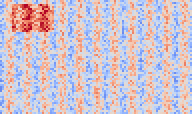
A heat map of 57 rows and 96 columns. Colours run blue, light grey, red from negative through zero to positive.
An odd patch, higher than its surroundings, sits in the top left. No single row or column stands out from its neighbours. The ninth with the highest average is the top left. Upright stripes repeat 11 times across the table.
